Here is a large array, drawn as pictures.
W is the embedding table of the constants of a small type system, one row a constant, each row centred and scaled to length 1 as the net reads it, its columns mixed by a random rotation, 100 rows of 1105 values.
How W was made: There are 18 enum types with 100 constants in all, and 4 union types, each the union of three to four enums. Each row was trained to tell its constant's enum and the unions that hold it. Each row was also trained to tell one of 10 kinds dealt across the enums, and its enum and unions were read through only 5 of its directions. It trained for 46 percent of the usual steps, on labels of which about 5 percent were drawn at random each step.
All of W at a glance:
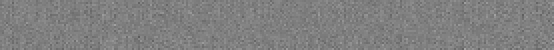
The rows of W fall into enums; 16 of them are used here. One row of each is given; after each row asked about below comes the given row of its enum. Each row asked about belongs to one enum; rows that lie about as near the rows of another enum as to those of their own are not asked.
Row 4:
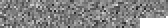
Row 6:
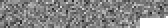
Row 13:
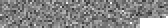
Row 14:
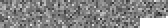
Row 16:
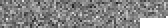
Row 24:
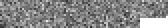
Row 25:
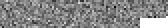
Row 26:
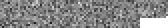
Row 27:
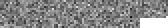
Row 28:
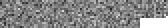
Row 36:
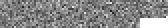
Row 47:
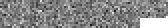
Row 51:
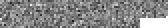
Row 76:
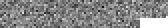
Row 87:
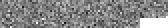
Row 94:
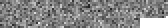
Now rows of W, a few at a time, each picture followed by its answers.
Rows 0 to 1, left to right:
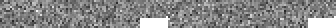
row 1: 51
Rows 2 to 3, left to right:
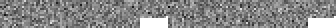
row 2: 47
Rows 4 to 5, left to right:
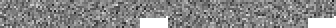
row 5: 28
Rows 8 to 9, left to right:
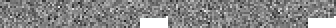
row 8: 47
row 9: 47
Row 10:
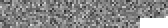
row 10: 26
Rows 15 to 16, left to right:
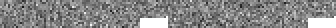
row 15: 36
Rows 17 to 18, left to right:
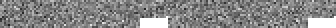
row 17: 6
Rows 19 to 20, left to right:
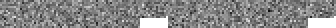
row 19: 14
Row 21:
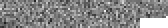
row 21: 28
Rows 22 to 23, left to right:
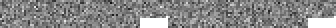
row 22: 76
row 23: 24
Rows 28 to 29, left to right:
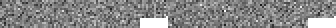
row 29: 6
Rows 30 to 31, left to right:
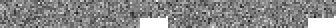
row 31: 16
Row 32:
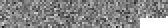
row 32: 24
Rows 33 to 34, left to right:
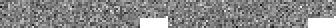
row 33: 47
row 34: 6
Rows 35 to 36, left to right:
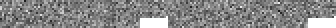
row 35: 28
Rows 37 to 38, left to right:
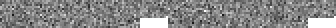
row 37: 28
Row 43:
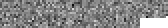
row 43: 16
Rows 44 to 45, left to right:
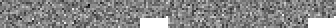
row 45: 76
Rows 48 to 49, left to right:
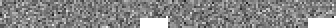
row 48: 76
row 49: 27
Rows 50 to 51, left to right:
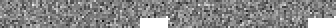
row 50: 26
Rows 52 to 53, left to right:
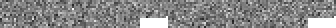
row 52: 16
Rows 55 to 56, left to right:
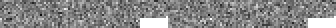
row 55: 51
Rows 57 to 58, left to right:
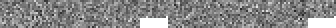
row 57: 51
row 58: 87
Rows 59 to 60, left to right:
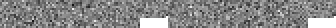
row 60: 47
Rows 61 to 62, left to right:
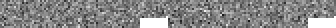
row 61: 14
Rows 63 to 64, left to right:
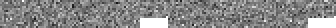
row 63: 16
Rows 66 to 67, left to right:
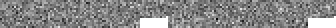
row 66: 6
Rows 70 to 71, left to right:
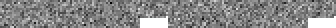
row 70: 24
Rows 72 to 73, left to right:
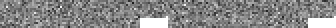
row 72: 26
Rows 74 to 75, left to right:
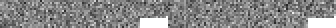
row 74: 26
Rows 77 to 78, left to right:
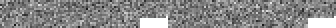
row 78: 87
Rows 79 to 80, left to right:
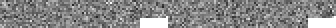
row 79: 13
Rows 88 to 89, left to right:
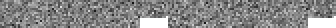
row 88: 26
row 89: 94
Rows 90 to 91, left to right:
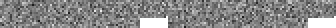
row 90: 27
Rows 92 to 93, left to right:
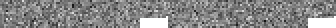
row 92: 16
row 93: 24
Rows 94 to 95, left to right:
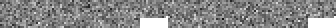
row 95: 24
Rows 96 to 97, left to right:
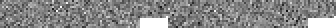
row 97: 28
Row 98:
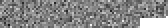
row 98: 6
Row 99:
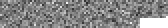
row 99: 13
